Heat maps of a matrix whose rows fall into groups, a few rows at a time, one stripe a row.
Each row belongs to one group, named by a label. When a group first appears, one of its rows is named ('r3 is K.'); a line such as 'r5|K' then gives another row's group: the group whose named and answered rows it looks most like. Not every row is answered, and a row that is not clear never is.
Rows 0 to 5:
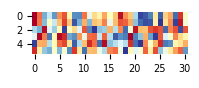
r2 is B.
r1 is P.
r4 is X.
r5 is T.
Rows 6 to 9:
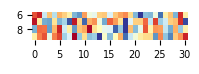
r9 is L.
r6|P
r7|T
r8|X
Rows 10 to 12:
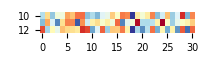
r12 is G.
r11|X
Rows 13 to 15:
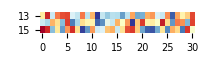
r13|L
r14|B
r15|P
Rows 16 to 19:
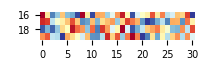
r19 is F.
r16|T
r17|P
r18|G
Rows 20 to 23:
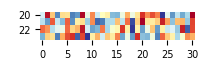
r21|B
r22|G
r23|X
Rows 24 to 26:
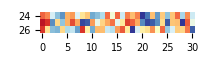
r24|F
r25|P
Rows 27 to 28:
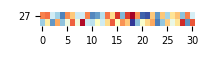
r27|F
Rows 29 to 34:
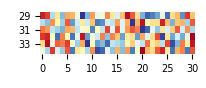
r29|P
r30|B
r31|F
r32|L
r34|B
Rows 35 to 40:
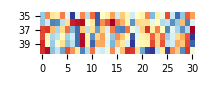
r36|G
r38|T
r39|T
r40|P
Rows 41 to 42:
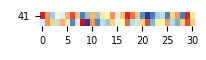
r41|P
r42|L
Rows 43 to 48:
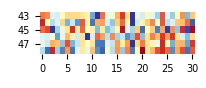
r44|T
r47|B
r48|B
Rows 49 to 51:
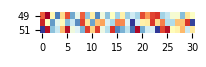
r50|T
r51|X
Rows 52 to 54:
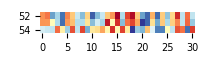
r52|F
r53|F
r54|G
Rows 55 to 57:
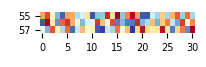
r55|F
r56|X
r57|B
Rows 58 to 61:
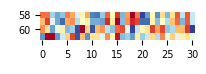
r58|F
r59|F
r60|T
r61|X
